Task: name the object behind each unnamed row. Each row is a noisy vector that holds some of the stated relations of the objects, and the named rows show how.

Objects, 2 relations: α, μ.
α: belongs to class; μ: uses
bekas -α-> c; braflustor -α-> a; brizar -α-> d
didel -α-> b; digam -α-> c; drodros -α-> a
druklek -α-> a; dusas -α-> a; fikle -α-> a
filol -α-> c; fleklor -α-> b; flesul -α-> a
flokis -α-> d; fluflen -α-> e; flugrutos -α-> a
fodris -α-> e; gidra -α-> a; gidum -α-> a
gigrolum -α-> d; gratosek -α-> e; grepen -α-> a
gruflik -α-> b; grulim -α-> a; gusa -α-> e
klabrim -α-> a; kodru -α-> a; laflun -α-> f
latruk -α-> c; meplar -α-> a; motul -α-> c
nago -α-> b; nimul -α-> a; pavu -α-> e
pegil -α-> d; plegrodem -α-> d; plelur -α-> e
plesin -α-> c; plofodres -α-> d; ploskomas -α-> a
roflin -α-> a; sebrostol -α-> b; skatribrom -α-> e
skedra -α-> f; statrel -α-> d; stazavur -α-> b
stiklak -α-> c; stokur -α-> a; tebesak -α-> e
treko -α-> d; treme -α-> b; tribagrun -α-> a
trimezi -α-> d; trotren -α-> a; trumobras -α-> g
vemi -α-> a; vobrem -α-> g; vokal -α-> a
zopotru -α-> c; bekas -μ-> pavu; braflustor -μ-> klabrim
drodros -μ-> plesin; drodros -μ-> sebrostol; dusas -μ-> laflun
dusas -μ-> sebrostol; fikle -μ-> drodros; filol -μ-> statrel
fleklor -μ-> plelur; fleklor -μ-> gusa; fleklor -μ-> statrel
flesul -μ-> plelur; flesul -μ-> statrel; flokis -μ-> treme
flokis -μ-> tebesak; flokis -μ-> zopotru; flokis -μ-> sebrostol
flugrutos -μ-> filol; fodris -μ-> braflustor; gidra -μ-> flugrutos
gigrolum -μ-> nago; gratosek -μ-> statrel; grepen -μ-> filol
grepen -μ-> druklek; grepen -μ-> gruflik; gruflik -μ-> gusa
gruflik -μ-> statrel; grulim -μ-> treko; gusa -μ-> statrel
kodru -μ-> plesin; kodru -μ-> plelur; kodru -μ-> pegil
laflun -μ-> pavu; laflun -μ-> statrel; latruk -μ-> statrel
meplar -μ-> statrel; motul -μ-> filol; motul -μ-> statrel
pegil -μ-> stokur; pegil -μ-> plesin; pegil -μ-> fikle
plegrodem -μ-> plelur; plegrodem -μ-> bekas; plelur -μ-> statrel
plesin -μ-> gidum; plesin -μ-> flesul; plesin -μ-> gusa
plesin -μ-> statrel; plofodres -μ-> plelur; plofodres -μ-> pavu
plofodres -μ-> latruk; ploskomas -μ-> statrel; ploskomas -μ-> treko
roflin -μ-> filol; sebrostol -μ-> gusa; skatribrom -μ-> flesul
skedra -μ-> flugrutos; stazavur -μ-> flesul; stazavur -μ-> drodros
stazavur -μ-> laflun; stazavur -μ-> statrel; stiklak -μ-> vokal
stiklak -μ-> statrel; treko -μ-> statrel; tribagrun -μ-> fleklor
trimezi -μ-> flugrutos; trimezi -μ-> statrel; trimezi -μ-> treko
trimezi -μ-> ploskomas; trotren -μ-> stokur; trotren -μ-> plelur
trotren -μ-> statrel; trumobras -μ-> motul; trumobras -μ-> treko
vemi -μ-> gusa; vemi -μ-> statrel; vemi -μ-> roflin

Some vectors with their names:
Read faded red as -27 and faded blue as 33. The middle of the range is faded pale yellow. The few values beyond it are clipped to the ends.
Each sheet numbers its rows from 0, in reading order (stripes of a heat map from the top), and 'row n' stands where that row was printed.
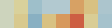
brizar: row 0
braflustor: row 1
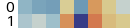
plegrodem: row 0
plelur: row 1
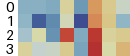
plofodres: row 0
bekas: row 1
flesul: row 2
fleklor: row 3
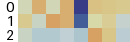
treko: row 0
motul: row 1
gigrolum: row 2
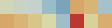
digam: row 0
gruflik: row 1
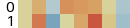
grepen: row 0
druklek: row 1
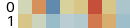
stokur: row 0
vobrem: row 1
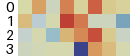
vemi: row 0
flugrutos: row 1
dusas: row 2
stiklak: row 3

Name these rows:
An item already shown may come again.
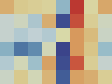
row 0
gruflik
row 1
laflun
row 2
flokis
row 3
bekas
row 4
laflun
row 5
gratosek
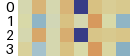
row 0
treko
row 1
skedra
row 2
treko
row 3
skedra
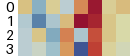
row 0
sebrostol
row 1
drodros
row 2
trotren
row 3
laflun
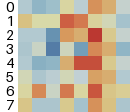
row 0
skatribrom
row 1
roflin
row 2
kodru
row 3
pavu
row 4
fikle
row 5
fodris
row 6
vemi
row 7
trumobras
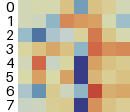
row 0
trimezi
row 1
gidra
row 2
pegil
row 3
gusa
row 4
statrel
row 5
treko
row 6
plesin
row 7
latruk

